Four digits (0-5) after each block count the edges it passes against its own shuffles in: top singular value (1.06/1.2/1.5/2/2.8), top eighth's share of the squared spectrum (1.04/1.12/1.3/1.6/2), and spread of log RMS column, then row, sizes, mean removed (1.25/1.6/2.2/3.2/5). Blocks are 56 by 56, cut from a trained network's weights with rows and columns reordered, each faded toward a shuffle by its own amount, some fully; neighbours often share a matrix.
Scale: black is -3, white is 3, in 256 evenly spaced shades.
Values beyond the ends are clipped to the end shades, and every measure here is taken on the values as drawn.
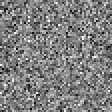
0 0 0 0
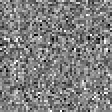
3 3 0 1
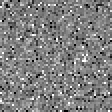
2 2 0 1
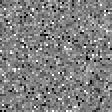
0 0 0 0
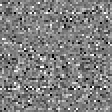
3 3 0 2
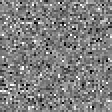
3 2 0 2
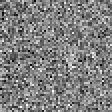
1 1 0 0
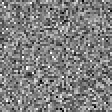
0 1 0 0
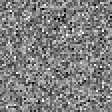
0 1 0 0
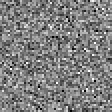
0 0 0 0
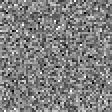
0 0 0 0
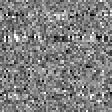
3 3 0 2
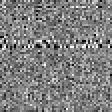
4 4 1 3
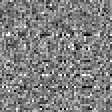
4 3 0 2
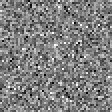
1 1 0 0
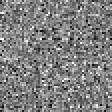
3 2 0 1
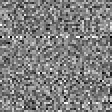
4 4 0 2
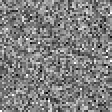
0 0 0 0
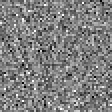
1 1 0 0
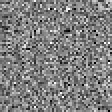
3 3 1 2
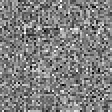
3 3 1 1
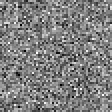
2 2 0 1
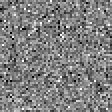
1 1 0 0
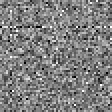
3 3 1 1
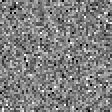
1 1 0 0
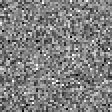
0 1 0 0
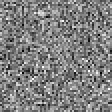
3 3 1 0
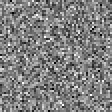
1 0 0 0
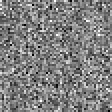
2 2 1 1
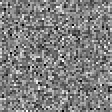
1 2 0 0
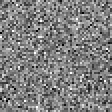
0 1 0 0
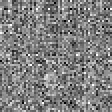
3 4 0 2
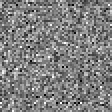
1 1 0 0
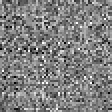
3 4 1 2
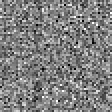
2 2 0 1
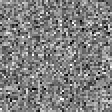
2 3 0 1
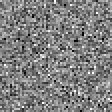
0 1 0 0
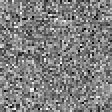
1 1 0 0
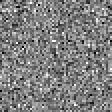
1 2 0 1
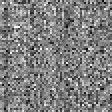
3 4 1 2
